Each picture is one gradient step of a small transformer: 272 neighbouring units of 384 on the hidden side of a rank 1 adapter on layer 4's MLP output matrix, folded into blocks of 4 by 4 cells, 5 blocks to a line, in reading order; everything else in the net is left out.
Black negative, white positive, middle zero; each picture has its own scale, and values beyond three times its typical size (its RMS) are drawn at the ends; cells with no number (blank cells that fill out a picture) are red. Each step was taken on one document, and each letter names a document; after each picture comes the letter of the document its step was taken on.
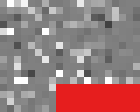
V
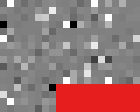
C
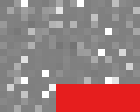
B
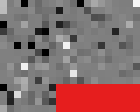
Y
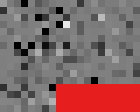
Y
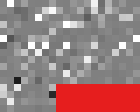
C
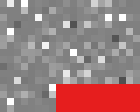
C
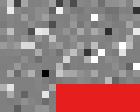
B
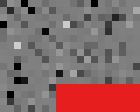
V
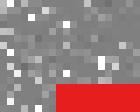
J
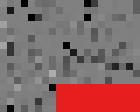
J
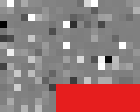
J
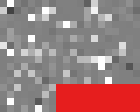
J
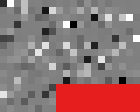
C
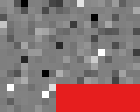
B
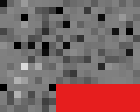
Y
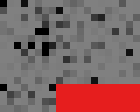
Y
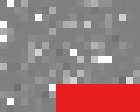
C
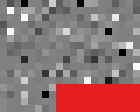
B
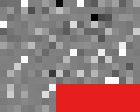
B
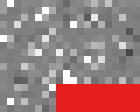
C
